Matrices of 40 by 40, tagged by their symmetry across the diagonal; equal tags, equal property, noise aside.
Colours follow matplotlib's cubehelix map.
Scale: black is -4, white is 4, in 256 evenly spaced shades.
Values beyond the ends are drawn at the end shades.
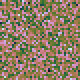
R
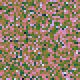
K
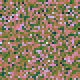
K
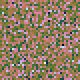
R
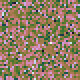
R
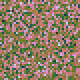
R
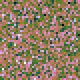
R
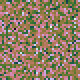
K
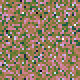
K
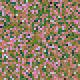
R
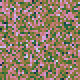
K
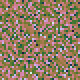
R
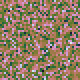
R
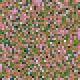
K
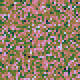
K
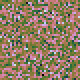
K
